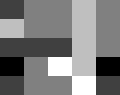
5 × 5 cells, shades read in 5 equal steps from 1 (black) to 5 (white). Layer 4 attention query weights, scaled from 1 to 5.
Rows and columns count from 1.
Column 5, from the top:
3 3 3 1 2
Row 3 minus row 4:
1 -1 -3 0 2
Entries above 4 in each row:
0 0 0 1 1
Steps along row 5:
up same up down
